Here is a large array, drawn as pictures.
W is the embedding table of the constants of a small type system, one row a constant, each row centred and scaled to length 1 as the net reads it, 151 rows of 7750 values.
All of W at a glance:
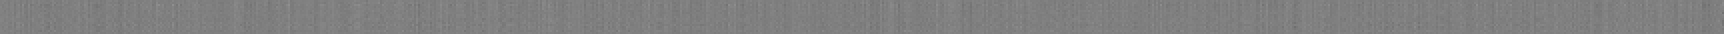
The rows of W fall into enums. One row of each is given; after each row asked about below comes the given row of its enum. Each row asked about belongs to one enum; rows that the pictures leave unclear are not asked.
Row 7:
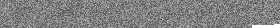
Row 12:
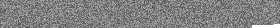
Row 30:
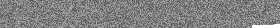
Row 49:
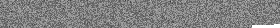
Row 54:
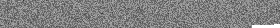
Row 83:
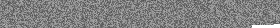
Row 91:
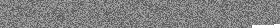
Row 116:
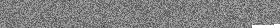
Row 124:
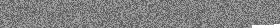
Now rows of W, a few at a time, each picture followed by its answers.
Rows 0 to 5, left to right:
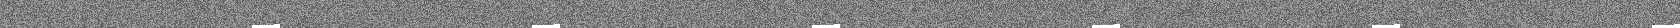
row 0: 83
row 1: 12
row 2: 83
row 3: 30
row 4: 7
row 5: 49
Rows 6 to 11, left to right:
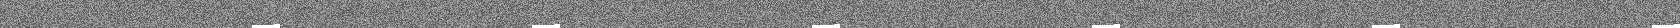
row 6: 12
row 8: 30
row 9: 83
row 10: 124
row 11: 83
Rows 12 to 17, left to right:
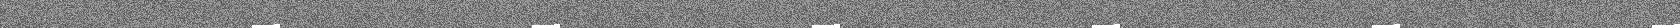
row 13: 54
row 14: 54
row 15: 12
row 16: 12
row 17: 49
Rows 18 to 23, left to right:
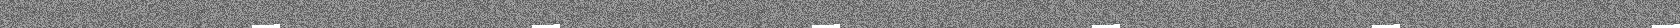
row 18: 124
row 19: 83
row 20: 124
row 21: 83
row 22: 83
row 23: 83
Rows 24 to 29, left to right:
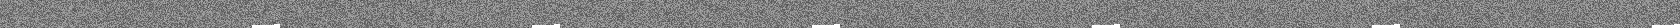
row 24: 30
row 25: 49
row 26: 91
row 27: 54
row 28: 54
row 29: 54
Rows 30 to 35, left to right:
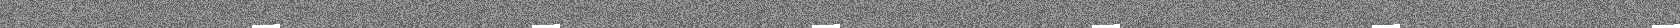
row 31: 124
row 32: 124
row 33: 124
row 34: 12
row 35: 83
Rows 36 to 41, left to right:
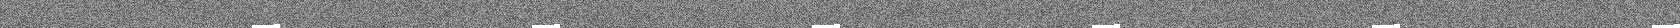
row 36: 12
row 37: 116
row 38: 54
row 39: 7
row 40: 30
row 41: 83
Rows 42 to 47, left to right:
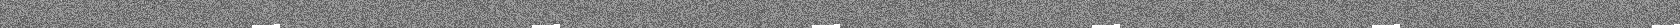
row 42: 12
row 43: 83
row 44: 124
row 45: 49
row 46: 91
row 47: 54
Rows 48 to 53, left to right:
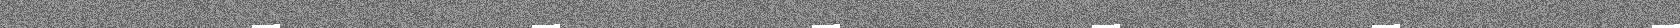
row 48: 83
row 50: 83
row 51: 54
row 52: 49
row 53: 124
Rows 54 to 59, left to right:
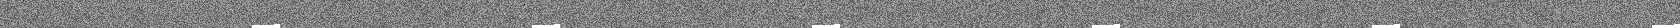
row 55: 116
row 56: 116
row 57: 124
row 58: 124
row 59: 49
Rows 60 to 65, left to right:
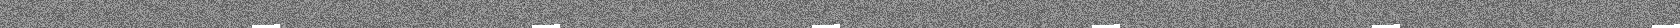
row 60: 91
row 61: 116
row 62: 30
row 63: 124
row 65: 49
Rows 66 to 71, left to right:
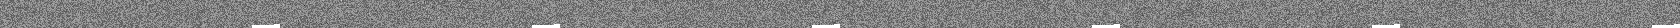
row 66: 124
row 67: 12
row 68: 30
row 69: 83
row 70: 7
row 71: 49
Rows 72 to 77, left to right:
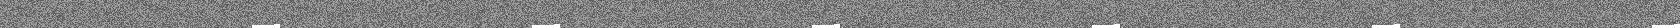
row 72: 91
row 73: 124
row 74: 30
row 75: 12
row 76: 12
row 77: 30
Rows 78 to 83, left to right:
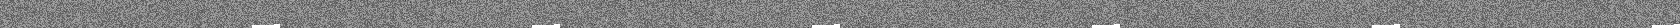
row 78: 124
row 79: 49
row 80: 49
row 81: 12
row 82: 54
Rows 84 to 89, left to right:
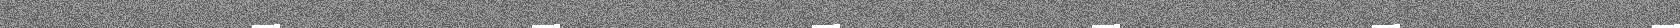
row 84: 54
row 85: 91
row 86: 12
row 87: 91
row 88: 12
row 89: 54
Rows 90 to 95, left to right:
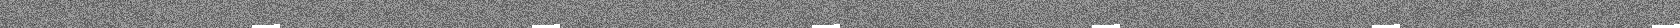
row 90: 49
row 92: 12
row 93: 54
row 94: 54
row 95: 7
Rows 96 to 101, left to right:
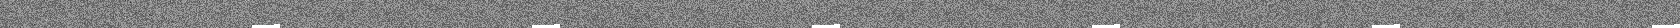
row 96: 49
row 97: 91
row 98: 54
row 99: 91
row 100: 124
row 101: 91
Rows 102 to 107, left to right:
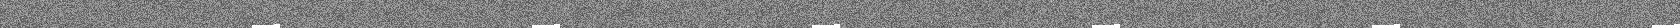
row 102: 12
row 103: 91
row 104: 7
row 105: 116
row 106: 124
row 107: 49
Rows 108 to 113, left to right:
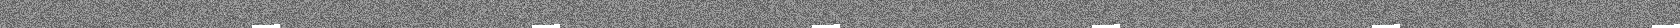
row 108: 116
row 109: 116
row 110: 83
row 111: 30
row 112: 30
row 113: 49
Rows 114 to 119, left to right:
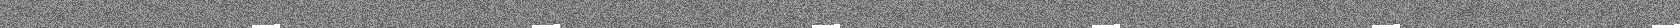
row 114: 91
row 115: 83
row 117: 91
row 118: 83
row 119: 7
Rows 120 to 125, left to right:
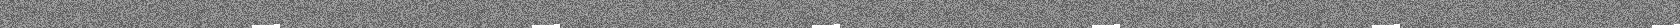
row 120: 124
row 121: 124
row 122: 12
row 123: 91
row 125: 12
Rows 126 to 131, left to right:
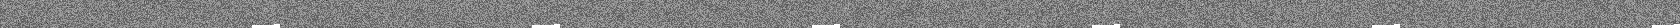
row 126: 12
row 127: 54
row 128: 91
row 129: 7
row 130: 49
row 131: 83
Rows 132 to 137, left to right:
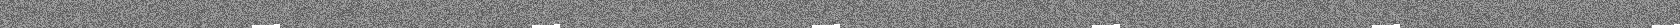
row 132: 124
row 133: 7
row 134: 30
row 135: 83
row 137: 54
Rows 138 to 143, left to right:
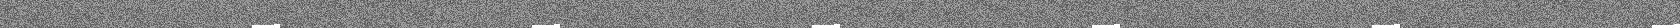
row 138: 54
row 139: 49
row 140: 54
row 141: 91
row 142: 54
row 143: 12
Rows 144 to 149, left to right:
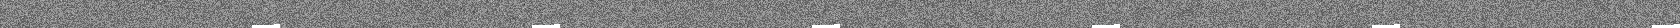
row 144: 12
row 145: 116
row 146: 30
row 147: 49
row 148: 7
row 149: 83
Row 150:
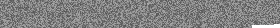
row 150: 124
